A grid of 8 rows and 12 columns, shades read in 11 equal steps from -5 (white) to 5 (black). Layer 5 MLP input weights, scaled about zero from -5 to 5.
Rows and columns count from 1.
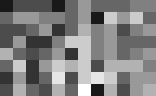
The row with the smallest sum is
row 6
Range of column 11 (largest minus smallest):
4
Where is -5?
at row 8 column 7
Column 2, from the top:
2 -1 2 -1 1 -3 -1 -2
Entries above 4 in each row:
0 0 0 0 0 0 0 0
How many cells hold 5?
0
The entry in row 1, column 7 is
-1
